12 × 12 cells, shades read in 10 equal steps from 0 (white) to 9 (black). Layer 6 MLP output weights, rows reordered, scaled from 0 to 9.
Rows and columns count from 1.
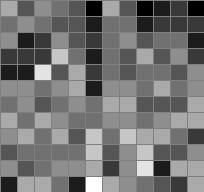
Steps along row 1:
up down up up up down up up down down up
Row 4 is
7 7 7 2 5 8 5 6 3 6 4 7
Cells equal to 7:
14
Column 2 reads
6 4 8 7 8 4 4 5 3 5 6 3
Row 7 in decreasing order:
6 6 6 6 5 5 5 4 4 3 3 3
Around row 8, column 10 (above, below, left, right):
6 3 5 3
